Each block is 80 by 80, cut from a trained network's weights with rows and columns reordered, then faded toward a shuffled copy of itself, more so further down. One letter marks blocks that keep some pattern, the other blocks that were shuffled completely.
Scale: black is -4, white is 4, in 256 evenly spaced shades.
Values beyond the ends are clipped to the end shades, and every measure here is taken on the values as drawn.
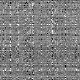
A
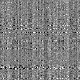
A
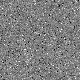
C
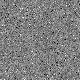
C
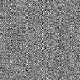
A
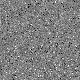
C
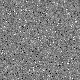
C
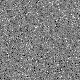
C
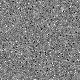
C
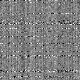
A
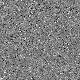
C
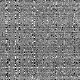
A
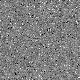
C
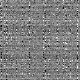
A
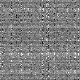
A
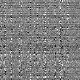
A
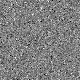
C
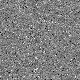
C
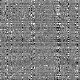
A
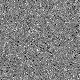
C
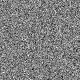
C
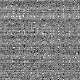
A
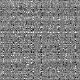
A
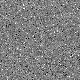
C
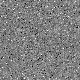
C
